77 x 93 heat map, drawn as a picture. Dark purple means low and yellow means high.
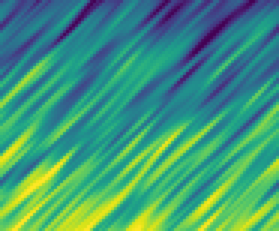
No single row or column stands out from its neighbours. The field climbs toward the bottom. The grain runs diagonally up to the right. No lone cell stands out from its neighbours. The histogram is bell-shaped.
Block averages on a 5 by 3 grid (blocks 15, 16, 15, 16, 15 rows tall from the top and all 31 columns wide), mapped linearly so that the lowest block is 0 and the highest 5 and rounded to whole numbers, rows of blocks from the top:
0 0 0 / 2 2 1 / 3 2 2 / 4 4 3 / 5 4 4
